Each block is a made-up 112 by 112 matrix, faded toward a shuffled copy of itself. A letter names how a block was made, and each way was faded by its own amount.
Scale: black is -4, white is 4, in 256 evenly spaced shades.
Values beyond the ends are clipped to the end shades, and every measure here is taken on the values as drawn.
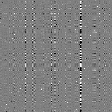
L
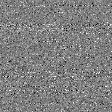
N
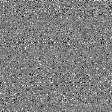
N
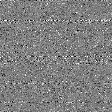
N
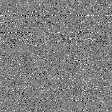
N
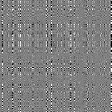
L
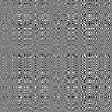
L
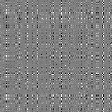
L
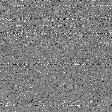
N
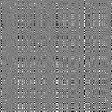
L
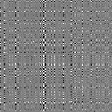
L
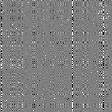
L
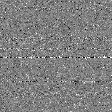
N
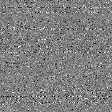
N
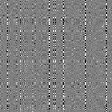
L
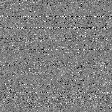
N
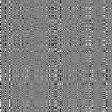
L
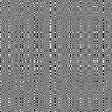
L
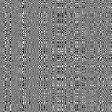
L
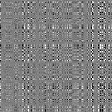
L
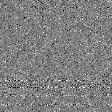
N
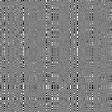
L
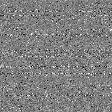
N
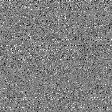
N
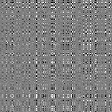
L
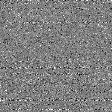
N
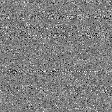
N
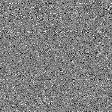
N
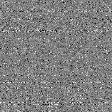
N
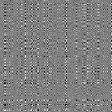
L
